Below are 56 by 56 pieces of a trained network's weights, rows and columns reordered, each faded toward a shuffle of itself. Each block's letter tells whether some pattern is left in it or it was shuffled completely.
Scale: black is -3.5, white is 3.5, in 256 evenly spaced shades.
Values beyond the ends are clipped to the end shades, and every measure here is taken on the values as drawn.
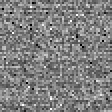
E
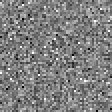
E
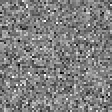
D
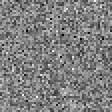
D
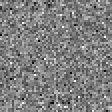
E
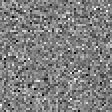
E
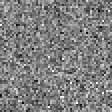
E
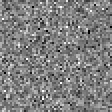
E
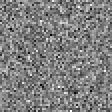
D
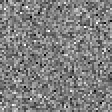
D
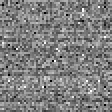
E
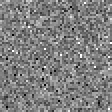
D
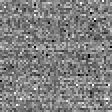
E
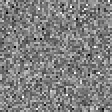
D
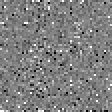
E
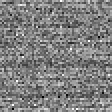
E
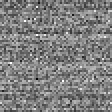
E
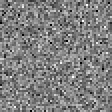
D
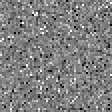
D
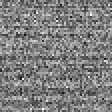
E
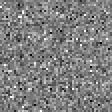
E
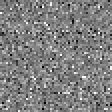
E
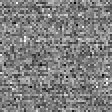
E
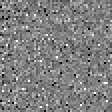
E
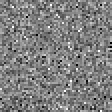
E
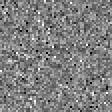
D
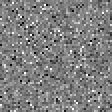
D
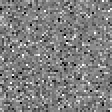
D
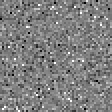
D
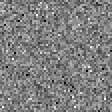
D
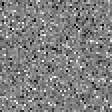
D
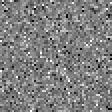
D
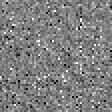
E
